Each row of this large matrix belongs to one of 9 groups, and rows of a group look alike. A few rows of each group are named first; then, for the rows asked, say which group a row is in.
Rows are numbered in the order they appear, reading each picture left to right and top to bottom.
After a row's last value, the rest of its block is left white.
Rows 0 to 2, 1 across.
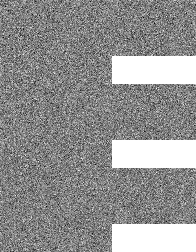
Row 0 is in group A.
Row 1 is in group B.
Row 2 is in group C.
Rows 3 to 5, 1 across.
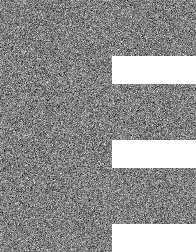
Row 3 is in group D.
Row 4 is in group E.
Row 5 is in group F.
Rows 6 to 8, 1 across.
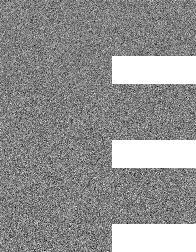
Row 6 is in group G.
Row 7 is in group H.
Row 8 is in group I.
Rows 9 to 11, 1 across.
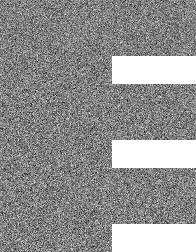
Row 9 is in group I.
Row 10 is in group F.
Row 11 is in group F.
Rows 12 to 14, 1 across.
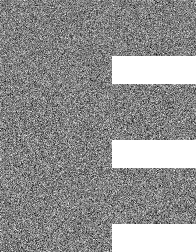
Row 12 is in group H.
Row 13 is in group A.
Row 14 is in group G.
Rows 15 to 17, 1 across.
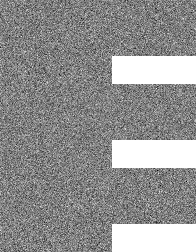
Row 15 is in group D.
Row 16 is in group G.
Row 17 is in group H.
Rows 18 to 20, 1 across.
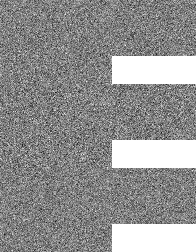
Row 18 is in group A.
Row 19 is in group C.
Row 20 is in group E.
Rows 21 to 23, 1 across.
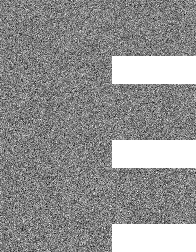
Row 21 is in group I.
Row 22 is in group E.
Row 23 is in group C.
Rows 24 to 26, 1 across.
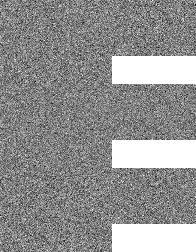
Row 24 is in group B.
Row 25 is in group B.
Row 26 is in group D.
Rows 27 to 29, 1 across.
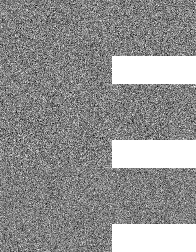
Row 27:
F
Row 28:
A
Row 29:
C
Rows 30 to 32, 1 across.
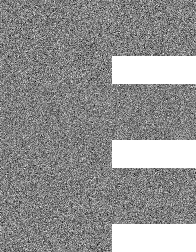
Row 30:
F
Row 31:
C
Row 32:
H
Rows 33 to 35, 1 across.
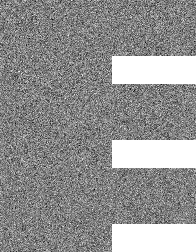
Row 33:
B
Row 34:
I
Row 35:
C
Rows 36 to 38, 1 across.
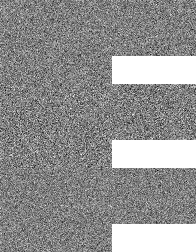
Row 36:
G
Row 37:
A
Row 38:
H
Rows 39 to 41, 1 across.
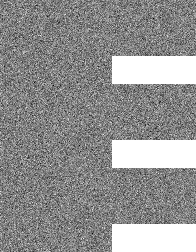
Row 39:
E
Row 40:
G
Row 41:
C
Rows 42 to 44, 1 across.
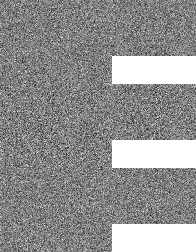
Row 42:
C
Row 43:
A
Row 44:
H
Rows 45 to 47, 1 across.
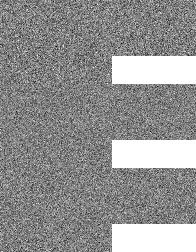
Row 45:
F
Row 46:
H
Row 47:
G
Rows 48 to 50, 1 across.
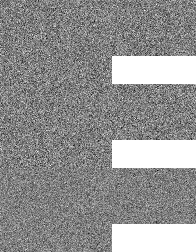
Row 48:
C
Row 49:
G
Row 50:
H
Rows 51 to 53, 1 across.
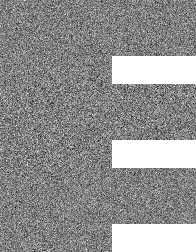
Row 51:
H
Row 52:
G
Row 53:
I
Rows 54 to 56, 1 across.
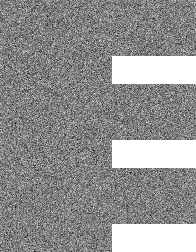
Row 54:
E
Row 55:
I
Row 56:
I
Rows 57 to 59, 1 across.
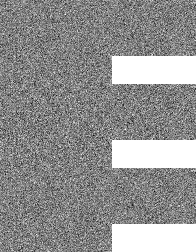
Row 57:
A
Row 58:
A
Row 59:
A
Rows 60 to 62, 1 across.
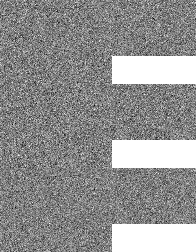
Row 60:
E
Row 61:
C
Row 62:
C
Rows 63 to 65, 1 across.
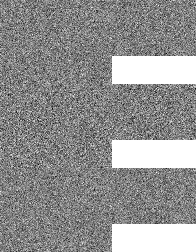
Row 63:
C
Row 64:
A
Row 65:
C
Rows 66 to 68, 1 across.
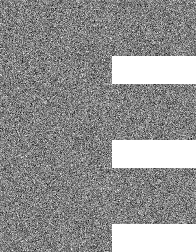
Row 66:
C
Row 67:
F
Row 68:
F
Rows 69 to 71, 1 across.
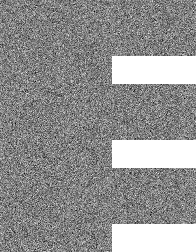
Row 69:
F
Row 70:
I
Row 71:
I
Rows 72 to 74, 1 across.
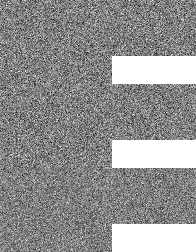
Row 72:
B
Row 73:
A
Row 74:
F
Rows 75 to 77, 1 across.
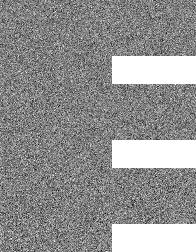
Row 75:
F
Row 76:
G
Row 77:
A
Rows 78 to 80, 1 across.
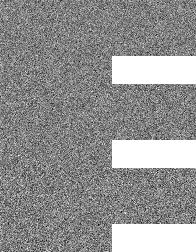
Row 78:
G
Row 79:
B
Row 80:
G
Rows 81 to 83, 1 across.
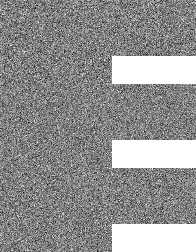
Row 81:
E
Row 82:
F
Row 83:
F
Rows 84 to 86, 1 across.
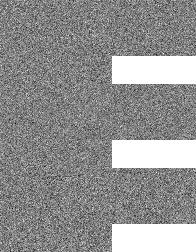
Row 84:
H
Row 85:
I
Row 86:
C
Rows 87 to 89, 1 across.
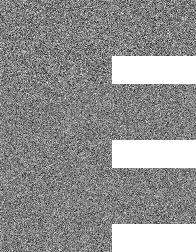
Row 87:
D
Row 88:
I
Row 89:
G
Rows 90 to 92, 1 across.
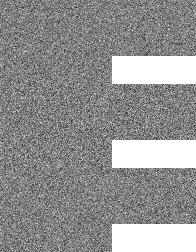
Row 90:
E
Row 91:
H
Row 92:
G
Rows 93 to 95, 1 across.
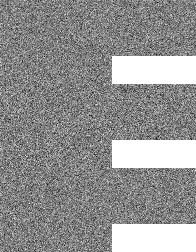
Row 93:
H
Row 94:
G
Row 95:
E
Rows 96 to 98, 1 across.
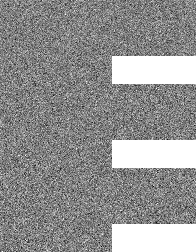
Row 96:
I
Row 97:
B
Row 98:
G
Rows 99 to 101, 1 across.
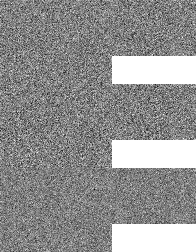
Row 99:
A
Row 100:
A
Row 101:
C
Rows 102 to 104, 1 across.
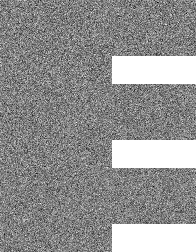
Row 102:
H
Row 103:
I
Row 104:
E
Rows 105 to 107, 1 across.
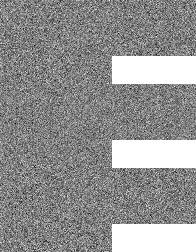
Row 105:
G
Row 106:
I
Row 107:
I
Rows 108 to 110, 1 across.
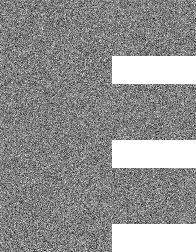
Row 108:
E
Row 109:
B
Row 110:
I
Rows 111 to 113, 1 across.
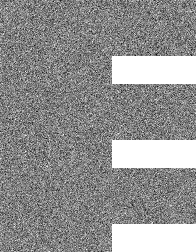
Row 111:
G
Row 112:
D
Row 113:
A
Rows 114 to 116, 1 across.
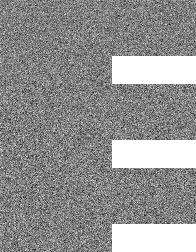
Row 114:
H
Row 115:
G
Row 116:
B
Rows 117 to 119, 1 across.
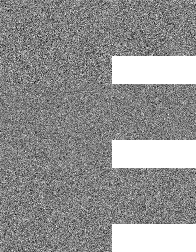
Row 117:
A
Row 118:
D
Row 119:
E
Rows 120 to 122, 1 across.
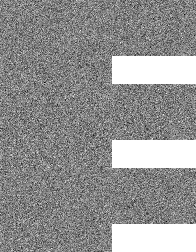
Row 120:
I
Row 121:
A
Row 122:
A
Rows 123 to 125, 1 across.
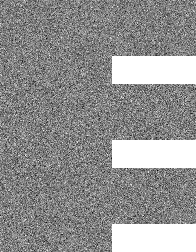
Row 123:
C
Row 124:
B
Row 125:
D
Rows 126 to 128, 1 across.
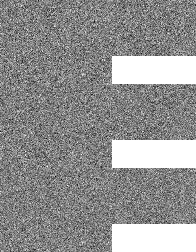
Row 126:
C
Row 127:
D
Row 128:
C
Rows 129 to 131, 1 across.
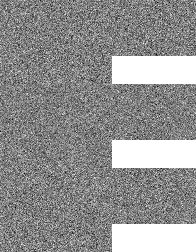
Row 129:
H
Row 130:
D
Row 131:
I
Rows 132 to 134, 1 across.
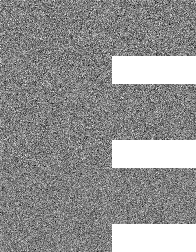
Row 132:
H
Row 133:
B
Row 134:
F
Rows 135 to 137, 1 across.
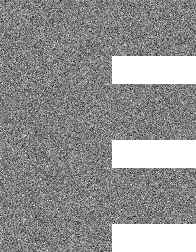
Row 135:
G
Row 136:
D
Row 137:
D
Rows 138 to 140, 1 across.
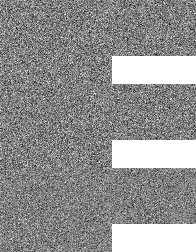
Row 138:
H
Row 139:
H
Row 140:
A
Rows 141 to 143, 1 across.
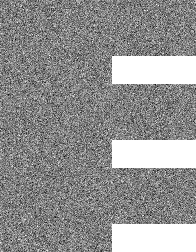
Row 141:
C
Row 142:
A
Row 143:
D
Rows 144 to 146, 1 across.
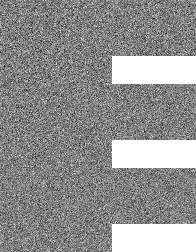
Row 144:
E
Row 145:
F
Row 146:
A
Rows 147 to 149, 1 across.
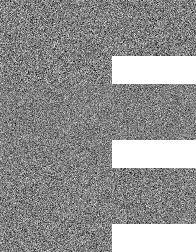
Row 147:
G
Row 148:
I
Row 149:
I
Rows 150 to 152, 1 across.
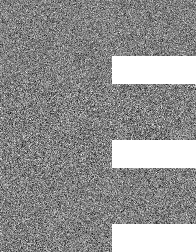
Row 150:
F
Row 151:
C
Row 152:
G
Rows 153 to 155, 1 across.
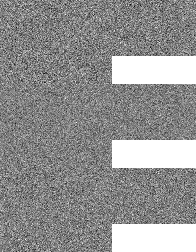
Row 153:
I
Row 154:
I
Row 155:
B
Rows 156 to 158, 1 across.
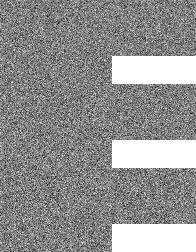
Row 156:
E
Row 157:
H
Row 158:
C
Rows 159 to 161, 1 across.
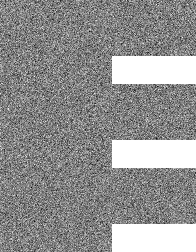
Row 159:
G
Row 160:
H
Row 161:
A
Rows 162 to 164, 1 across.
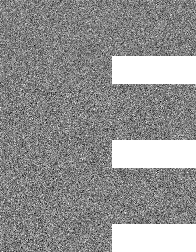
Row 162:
G
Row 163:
C
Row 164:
G
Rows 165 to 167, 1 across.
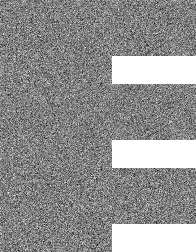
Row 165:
A
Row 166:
A
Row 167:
H
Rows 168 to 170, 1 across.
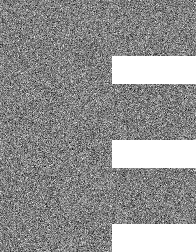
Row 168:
F
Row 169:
I
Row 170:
C
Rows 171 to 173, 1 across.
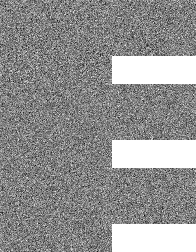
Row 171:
A
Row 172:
F
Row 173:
F
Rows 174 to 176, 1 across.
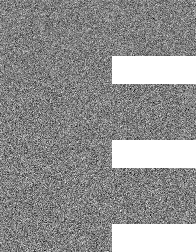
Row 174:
E
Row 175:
I
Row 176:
I
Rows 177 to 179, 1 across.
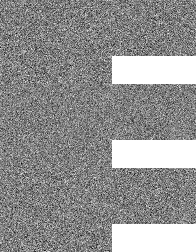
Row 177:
D
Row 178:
A
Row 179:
I
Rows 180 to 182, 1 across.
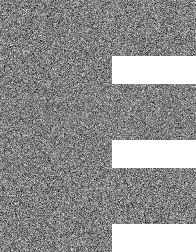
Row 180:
E
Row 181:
E
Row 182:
F
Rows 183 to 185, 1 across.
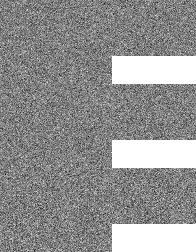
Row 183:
D
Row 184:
F
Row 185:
A
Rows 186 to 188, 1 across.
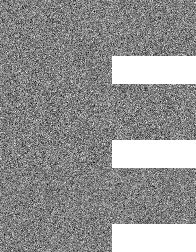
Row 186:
F
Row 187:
C
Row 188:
E
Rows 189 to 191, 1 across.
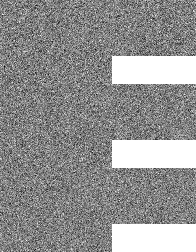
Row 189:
E
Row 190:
C
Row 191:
F
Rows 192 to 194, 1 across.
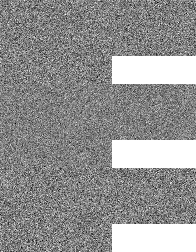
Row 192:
H
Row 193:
I
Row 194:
G
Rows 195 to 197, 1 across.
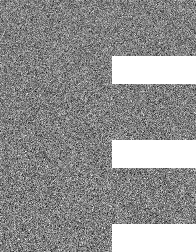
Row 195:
G
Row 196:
D
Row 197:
C
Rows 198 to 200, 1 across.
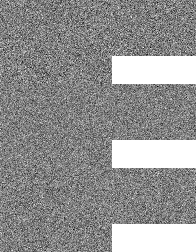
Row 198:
D
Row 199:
H
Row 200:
E
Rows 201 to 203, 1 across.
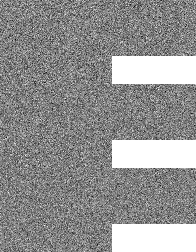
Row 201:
I
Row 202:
B
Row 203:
H
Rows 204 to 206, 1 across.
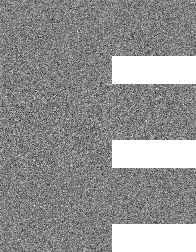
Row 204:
A
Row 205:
F
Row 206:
H
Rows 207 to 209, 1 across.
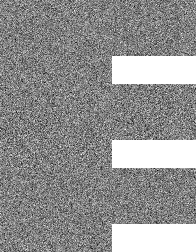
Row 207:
I
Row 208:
A
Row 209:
H
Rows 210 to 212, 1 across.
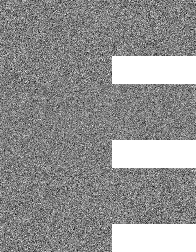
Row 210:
B
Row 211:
E
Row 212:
E
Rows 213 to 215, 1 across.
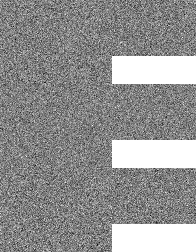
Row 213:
I
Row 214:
F
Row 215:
H
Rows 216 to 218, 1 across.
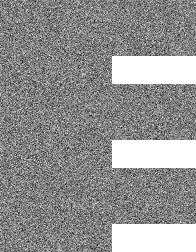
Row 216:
C
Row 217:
G
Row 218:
H
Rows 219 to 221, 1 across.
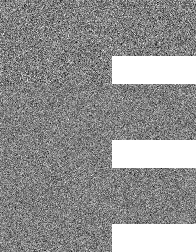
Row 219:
G
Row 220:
G
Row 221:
I
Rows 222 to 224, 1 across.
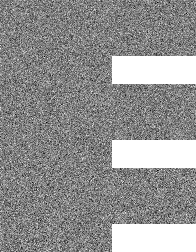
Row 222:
H
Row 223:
C
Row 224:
G
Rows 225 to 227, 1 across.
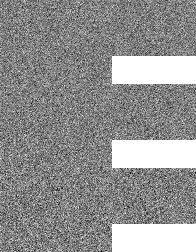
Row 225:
C
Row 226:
A
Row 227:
A
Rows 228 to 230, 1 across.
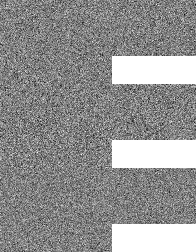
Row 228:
B
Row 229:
A
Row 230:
H
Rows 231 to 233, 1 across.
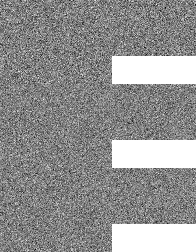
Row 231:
B
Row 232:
A
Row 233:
F
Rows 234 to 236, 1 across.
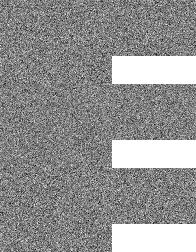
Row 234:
H
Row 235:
F
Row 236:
F
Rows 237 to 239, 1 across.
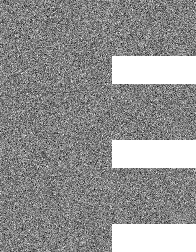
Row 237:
F
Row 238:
D
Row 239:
C
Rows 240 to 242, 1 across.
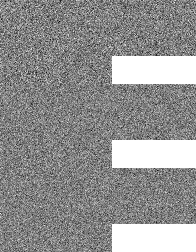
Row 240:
G
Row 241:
G
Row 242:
H
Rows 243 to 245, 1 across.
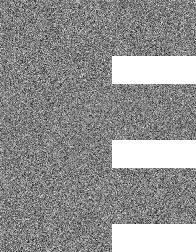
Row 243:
C
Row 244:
G
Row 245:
G
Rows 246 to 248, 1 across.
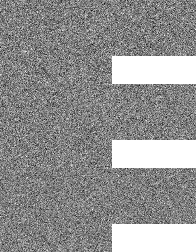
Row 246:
D
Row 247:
F
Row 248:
D
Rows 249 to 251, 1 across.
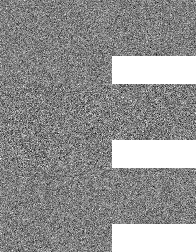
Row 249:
H
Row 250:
D
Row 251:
E
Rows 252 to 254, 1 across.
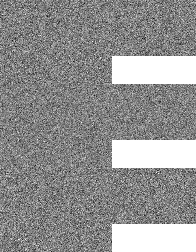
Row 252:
E
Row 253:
F
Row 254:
B
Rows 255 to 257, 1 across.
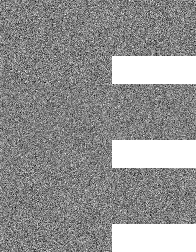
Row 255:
B
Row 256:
F
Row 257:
I
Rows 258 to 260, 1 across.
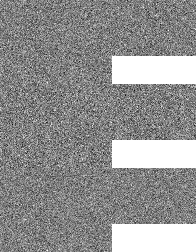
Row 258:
D
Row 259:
C
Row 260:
D
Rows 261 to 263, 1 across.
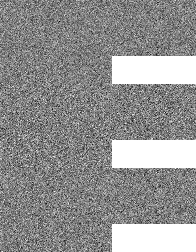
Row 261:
G
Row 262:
A
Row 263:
G
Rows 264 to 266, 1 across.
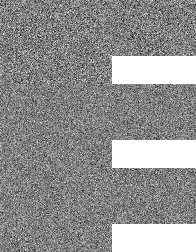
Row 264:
A
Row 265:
H
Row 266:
B
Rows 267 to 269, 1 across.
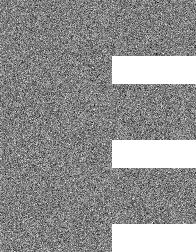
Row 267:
H
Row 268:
C
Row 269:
A
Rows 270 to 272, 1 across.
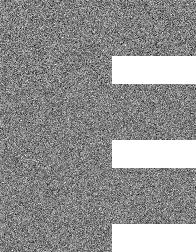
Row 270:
G
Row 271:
B
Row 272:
E
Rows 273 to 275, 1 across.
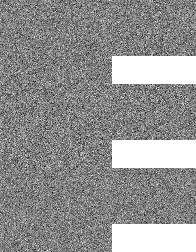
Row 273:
F
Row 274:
B
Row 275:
B
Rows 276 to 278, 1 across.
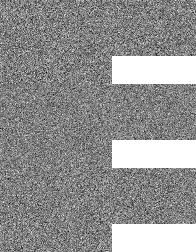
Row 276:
G
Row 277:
F
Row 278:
A
